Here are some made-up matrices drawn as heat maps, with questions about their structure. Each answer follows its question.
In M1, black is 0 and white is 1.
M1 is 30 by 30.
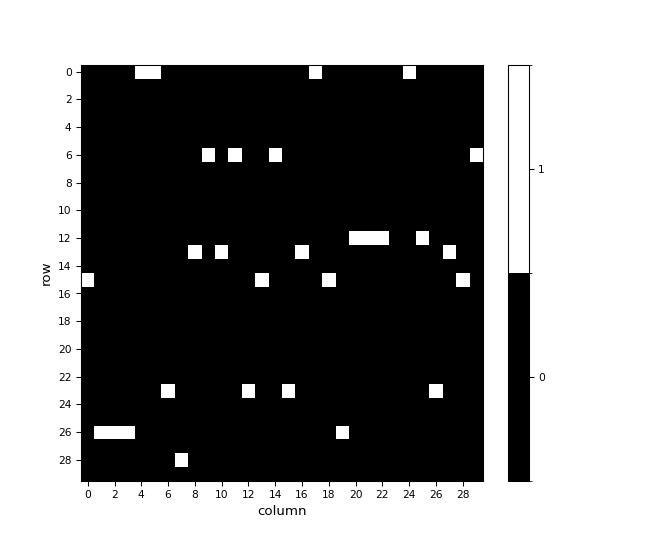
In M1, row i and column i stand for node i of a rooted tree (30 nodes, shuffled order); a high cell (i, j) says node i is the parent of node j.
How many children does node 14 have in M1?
0
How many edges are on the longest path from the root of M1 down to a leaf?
3
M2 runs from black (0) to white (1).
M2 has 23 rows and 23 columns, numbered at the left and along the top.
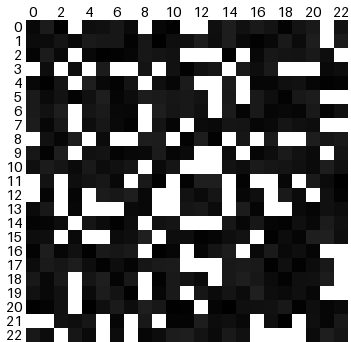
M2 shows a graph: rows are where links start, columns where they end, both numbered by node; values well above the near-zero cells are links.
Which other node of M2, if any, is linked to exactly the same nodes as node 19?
node 7
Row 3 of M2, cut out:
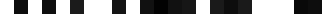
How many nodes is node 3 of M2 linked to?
10
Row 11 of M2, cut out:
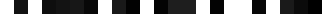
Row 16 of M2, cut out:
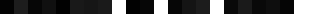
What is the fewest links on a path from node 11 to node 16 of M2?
1
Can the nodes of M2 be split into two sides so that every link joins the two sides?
yes
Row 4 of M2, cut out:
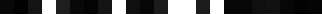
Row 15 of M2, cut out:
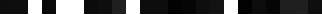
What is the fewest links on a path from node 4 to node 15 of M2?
1
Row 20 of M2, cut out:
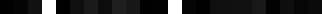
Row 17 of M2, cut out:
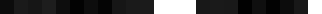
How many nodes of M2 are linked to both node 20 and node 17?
1
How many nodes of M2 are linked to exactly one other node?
1
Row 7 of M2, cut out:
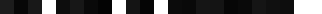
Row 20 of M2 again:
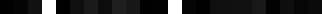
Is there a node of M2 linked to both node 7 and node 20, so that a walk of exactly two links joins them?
yes
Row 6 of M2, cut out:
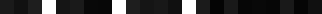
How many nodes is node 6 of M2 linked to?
3
